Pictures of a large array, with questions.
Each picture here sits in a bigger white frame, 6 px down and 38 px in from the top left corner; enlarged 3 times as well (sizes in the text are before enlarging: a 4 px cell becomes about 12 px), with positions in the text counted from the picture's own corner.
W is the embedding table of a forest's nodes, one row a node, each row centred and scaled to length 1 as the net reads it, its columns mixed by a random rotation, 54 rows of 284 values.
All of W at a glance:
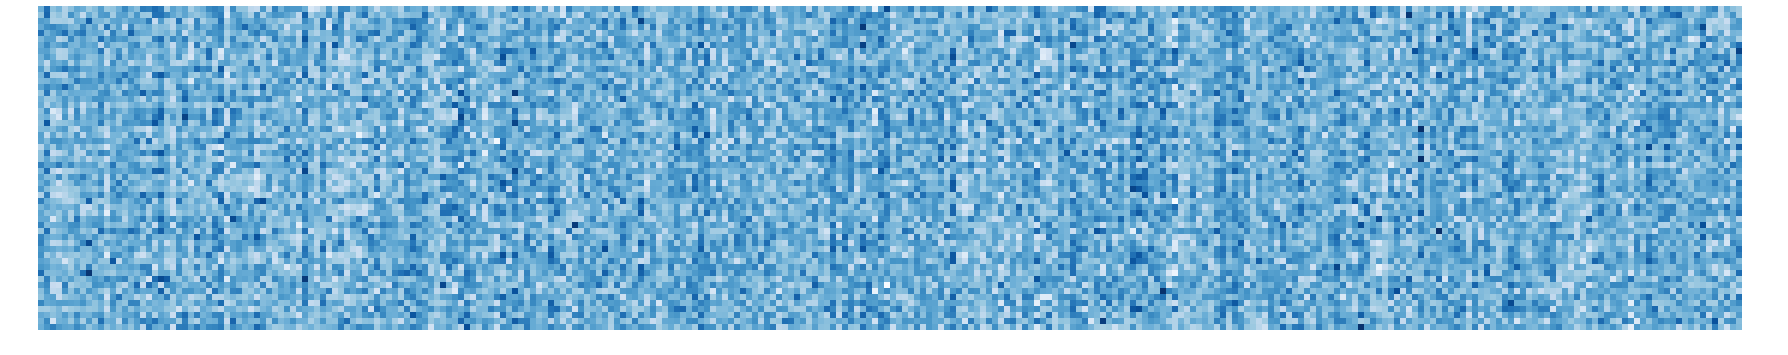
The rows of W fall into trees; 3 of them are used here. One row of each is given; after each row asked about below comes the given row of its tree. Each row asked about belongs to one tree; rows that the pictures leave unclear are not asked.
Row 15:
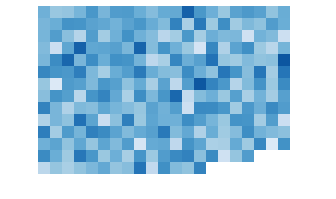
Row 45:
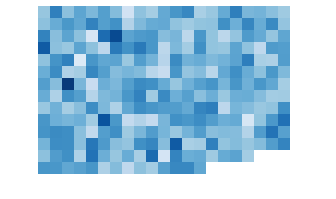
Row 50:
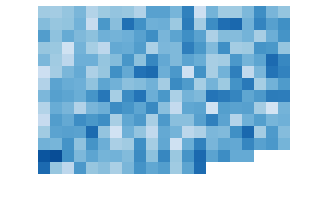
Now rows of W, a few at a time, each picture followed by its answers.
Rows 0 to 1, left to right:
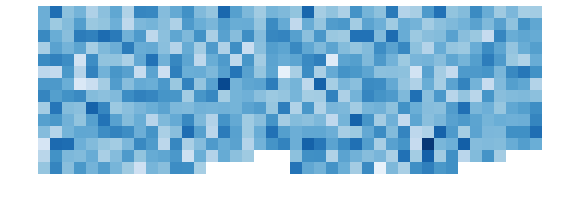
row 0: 45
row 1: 45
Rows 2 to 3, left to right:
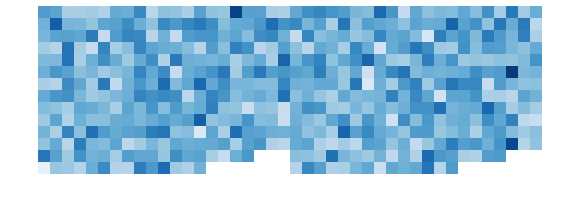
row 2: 15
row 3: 15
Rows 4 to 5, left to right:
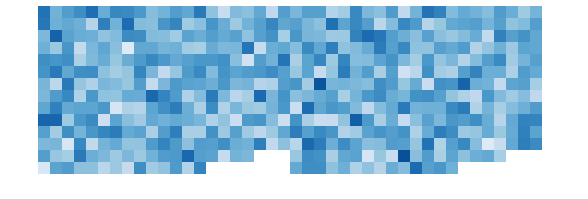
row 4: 15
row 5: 45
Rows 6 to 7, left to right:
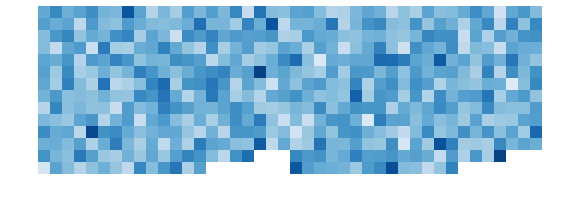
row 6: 15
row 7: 50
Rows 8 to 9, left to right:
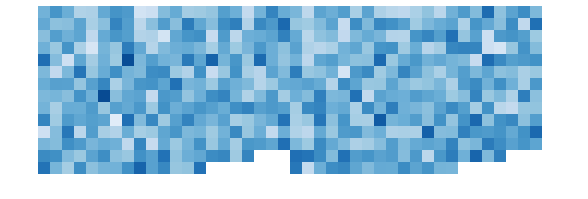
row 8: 50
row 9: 50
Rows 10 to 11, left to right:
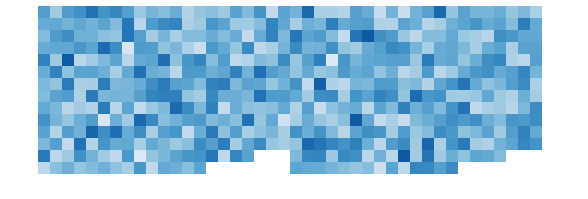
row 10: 15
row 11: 45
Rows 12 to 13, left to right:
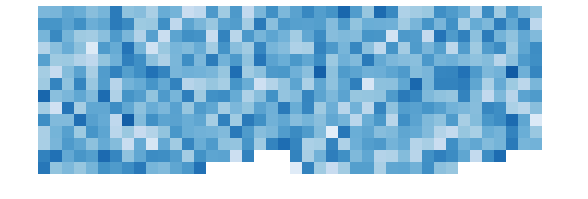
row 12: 50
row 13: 15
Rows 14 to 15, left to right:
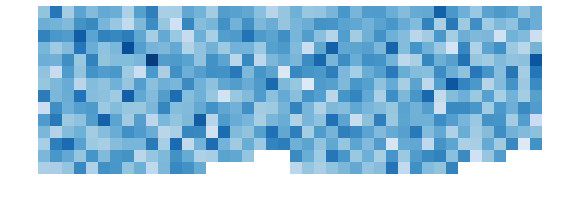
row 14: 45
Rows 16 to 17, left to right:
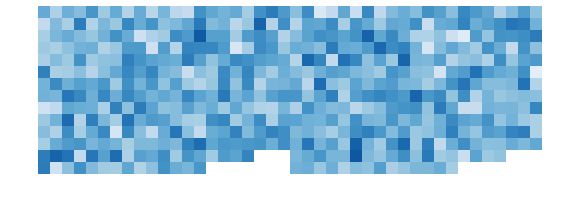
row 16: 50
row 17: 45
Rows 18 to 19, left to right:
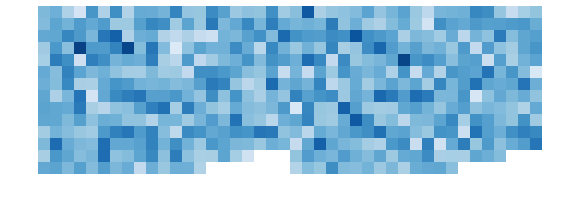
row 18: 45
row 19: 45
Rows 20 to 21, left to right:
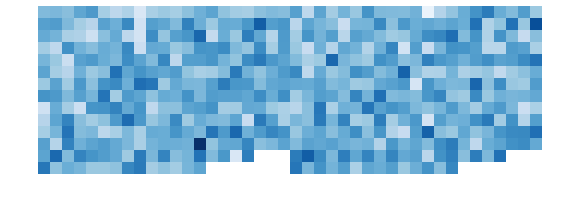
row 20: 50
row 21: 50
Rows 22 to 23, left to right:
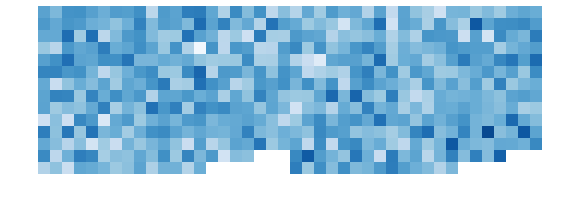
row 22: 15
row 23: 50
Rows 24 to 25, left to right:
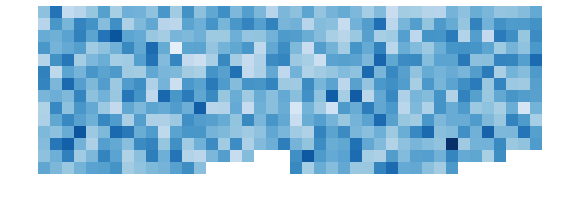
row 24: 45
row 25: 50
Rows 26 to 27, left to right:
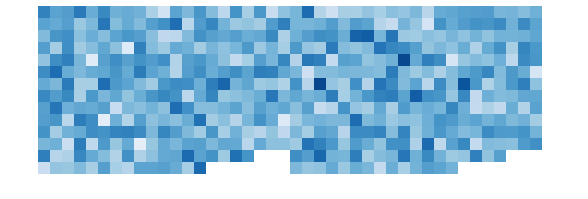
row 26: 15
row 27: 45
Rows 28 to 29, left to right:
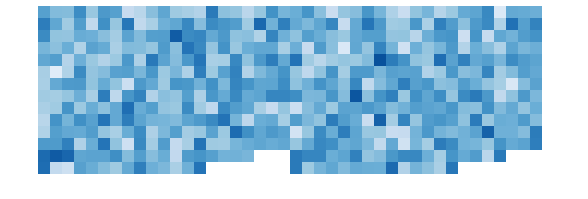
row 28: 50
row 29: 50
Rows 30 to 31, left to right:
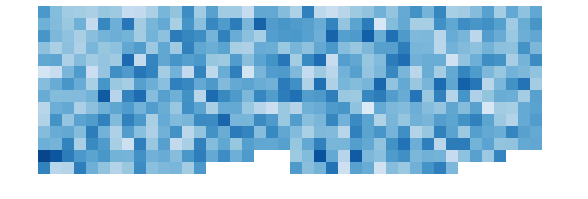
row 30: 50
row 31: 45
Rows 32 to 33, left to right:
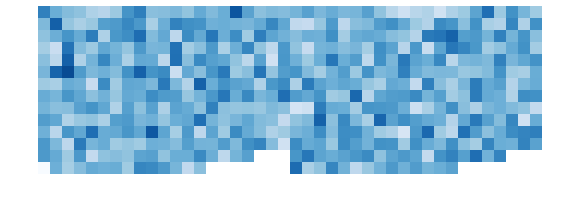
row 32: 15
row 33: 50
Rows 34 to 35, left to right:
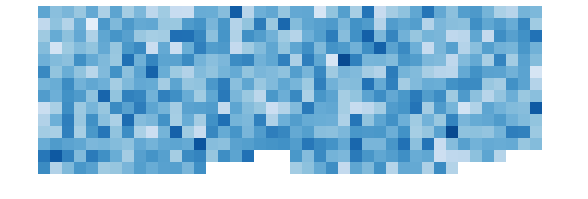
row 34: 50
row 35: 45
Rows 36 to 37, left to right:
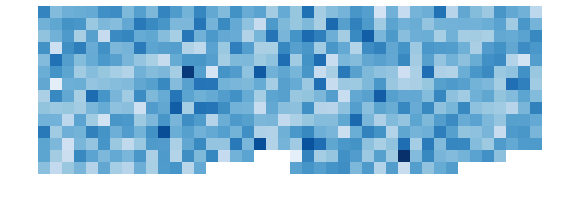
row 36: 15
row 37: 45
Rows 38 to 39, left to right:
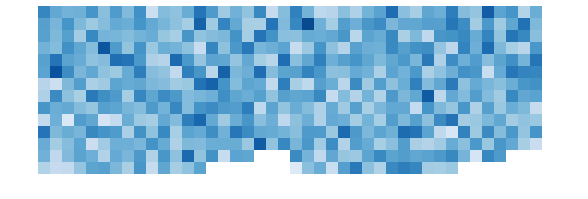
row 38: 15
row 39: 15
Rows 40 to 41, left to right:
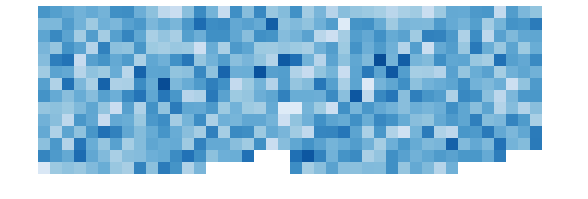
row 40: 15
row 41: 50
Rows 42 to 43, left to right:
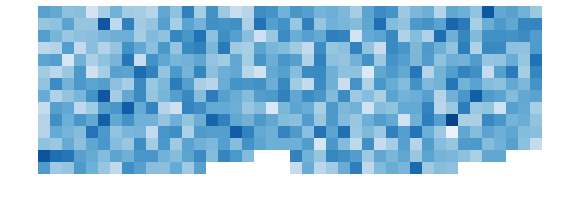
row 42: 50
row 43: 15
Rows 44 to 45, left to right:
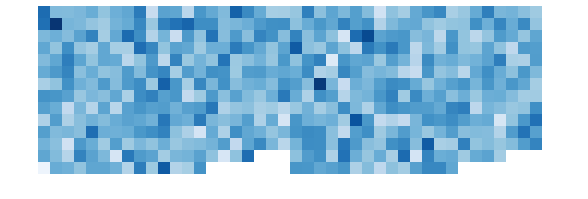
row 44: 15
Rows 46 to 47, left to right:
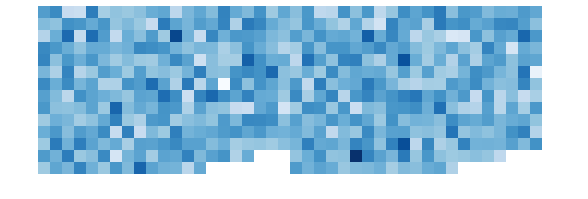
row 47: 45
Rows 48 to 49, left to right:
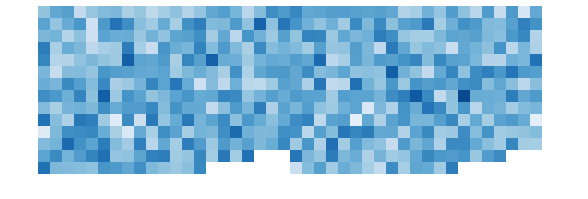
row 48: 50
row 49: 15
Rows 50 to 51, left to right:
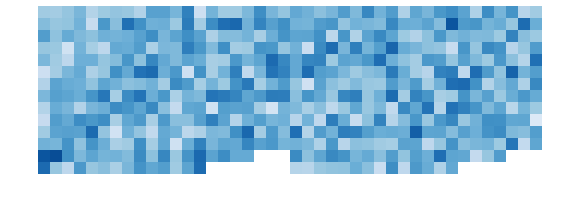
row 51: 15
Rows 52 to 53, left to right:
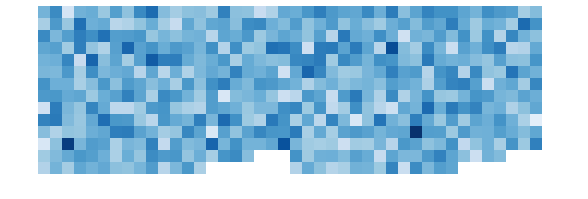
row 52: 45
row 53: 15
